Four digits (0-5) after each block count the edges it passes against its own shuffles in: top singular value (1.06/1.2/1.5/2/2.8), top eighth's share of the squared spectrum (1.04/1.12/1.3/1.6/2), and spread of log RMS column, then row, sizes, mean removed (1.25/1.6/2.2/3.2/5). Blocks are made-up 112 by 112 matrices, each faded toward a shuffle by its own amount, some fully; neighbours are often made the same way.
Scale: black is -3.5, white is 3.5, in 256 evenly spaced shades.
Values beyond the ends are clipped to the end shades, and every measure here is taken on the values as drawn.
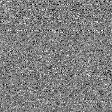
1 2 0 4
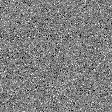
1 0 0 1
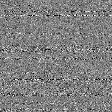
2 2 0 4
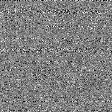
1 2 0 4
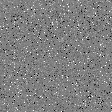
2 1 0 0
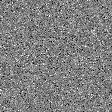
1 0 0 0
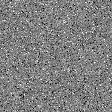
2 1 0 0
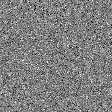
0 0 0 0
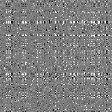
5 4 3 3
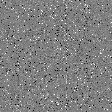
3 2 1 1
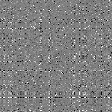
5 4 3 3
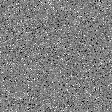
0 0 0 0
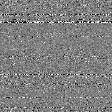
3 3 0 4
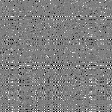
5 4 3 3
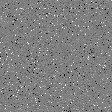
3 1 0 0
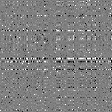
5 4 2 3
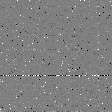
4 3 0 1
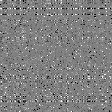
5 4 2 3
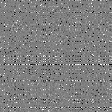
5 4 2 3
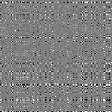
5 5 3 4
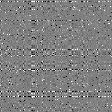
5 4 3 3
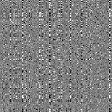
5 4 4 3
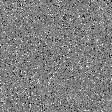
1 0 0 0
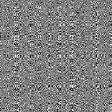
5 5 4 3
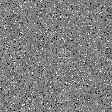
3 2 1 0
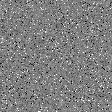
2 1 0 0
